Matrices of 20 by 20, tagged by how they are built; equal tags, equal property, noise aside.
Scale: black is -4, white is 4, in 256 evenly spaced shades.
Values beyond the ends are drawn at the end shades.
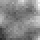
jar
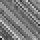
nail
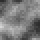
jar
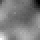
jar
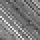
nail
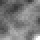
jar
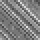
nail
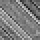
nail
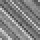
nail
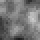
jar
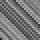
nail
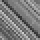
nail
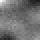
jar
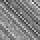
nail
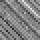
nail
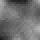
jar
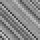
nail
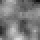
jar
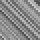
nail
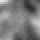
jar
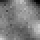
jar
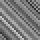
nail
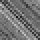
nail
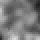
jar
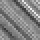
nail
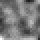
jar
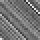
nail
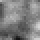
jar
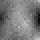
jar
